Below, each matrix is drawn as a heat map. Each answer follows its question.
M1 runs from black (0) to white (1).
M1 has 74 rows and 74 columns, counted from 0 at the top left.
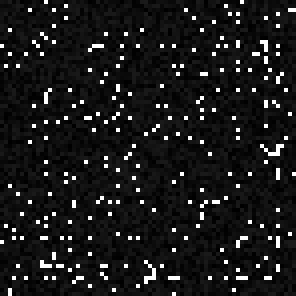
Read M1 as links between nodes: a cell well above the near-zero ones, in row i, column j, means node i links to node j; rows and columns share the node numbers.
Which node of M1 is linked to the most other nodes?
node 69
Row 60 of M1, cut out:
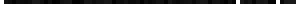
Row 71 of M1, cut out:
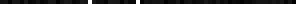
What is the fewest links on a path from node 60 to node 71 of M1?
3
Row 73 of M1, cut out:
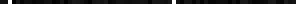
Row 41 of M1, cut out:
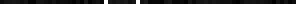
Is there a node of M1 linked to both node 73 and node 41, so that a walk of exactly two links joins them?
no
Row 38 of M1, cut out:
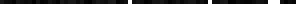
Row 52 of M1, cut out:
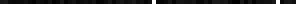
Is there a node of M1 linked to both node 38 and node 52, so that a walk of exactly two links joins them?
yes
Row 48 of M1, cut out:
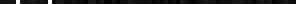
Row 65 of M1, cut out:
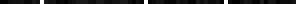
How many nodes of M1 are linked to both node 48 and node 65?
0
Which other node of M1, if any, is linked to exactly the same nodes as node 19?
node 37
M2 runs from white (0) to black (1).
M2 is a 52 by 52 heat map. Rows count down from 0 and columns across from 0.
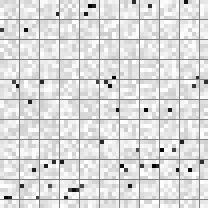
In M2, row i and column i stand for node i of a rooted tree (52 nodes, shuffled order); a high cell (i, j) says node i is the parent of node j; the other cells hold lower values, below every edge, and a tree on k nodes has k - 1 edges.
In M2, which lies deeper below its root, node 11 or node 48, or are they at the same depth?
node 48
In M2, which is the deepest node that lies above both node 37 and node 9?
49
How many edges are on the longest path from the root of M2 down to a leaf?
17
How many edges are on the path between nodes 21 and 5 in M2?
4
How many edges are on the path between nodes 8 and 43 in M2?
7
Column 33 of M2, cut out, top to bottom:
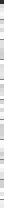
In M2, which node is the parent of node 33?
0
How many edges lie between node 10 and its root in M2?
7
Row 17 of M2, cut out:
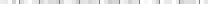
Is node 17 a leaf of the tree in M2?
yes
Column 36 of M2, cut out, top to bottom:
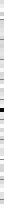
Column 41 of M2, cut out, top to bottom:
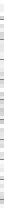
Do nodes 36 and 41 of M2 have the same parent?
no
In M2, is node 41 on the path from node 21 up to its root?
yes
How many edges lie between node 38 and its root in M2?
1
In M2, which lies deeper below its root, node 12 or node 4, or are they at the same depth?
node 4
